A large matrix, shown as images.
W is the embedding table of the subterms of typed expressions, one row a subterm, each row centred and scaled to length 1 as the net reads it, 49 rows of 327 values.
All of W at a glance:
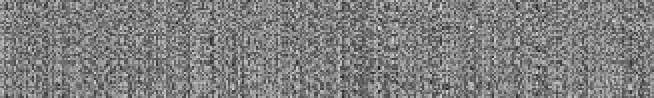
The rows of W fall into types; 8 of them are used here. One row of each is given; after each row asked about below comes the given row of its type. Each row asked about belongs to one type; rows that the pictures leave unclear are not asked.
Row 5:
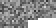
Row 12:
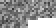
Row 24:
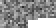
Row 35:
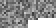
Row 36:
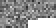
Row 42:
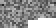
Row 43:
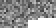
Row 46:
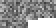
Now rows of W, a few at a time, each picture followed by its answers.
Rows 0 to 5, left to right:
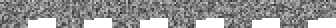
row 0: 12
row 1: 35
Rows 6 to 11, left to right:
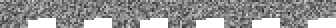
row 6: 12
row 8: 46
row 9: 5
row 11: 43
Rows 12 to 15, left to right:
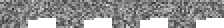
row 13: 43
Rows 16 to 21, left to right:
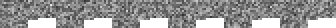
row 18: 46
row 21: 12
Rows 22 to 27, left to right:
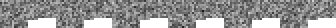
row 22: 5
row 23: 42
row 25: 46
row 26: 35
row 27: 12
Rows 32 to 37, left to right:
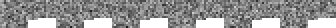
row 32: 24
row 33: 46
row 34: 35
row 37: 42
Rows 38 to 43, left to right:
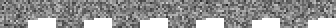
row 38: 43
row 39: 46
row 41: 42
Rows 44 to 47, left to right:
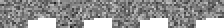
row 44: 42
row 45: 5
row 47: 42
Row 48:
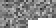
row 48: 36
